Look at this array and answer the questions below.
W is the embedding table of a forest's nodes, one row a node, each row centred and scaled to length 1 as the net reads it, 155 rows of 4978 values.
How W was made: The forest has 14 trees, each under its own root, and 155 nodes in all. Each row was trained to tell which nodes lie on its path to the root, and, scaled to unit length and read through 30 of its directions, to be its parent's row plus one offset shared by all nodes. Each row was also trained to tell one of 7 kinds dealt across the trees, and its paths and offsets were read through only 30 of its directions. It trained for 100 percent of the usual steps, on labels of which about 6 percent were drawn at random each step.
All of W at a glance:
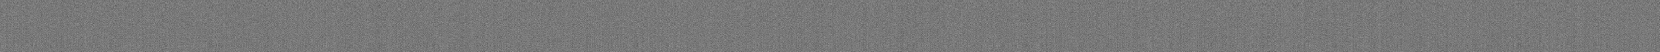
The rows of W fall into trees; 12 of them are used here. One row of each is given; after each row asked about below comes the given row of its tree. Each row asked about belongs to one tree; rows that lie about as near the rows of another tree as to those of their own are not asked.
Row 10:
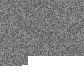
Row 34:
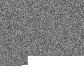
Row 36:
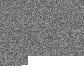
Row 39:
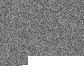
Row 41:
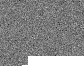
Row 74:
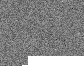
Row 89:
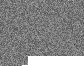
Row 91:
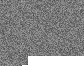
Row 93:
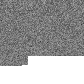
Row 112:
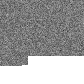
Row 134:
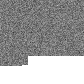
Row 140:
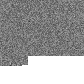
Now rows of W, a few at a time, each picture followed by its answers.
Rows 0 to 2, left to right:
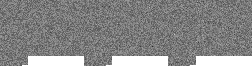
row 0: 91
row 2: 134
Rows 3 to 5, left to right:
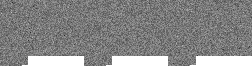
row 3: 112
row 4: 39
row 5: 93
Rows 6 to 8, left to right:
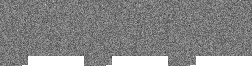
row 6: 112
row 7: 41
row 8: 74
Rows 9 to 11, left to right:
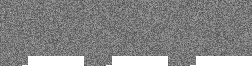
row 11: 74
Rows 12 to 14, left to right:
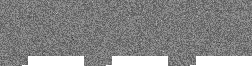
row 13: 36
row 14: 39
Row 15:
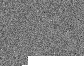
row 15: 140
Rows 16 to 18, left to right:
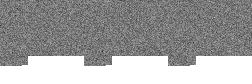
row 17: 93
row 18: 41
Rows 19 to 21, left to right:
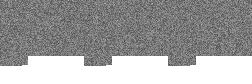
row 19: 74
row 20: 140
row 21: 134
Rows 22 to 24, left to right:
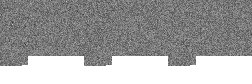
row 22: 112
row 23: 140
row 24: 39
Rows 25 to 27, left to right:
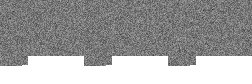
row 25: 140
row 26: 134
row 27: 39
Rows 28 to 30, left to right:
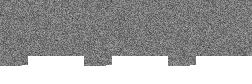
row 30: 36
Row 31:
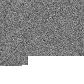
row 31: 112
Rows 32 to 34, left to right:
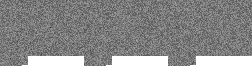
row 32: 36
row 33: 91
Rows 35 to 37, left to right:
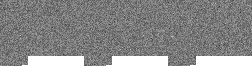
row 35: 93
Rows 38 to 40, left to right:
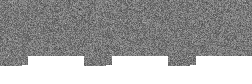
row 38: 93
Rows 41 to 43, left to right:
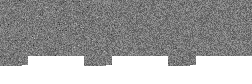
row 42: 93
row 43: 39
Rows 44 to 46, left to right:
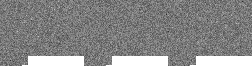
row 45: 41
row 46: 93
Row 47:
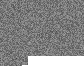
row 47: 93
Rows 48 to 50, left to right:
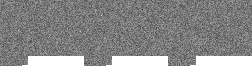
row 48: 41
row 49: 74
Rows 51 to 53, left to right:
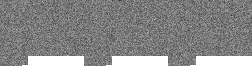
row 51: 91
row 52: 93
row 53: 41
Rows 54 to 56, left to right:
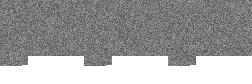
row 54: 10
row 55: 74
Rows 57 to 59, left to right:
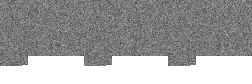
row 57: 112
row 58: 41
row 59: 112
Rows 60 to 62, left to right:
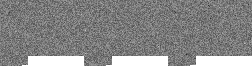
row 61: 41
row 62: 112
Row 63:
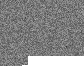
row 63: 36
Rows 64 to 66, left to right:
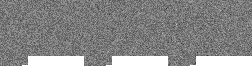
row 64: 91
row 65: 93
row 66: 112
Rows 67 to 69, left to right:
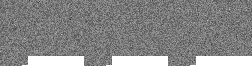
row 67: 112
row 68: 91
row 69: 89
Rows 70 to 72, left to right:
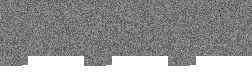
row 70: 93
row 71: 10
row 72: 140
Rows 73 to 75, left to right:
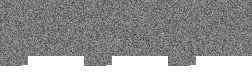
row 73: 74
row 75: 89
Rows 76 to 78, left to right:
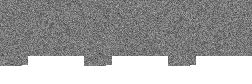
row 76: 93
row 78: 89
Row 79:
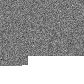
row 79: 134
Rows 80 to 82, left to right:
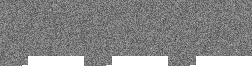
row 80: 41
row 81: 140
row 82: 93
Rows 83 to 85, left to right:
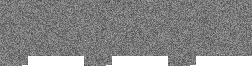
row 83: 91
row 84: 36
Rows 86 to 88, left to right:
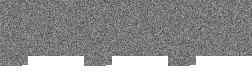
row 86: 41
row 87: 36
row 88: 112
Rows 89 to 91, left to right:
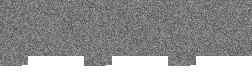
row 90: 74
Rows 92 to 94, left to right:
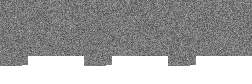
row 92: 134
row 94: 41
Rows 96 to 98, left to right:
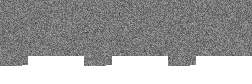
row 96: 134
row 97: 36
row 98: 89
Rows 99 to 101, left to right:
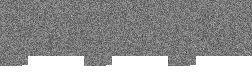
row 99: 74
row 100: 140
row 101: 74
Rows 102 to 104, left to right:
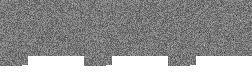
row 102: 39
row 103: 34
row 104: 134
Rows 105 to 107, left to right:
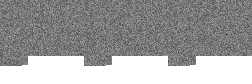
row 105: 112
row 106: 36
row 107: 36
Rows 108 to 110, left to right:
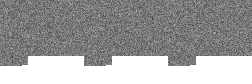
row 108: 41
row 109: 10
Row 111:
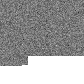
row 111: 89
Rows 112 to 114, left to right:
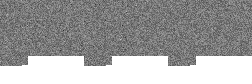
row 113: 89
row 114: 91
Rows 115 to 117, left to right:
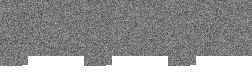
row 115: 140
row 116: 134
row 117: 34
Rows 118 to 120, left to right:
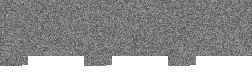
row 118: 112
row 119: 74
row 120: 41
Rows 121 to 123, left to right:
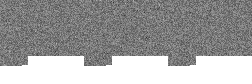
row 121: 10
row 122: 39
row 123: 39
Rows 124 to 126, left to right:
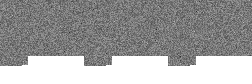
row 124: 89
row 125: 74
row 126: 41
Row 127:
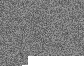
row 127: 112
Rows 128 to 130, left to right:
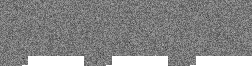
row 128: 74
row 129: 134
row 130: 74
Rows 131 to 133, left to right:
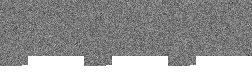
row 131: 134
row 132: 112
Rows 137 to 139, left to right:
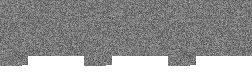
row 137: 39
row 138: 39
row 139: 39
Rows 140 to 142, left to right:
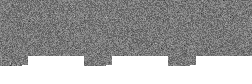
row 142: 74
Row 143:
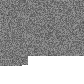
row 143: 41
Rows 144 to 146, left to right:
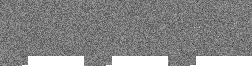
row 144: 10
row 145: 93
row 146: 112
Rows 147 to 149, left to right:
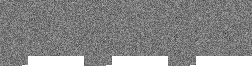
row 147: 41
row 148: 134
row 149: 93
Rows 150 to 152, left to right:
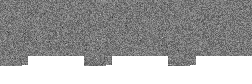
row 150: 93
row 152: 74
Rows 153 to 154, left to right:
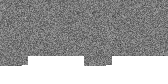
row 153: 89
